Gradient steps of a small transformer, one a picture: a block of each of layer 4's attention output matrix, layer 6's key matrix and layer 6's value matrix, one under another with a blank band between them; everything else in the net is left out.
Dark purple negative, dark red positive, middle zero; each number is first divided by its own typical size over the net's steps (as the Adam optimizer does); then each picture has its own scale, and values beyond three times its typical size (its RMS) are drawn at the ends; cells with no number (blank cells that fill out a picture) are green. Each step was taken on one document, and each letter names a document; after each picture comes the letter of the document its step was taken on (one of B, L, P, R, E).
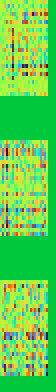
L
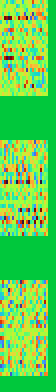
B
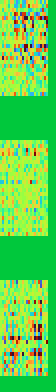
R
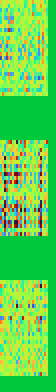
B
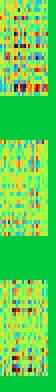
L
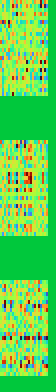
R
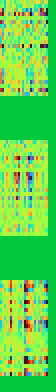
R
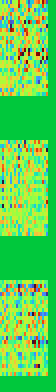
R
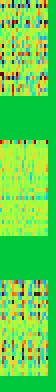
R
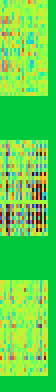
B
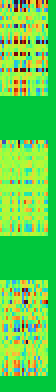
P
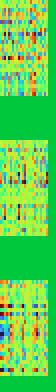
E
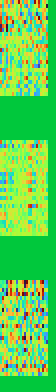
P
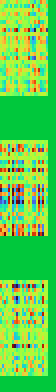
L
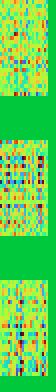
P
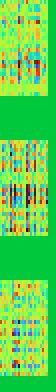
L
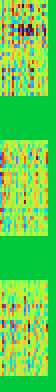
P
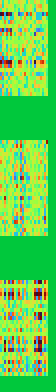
E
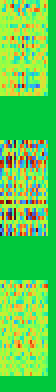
L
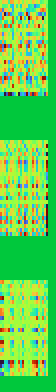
E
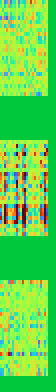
B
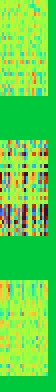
B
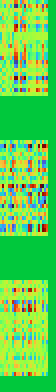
L
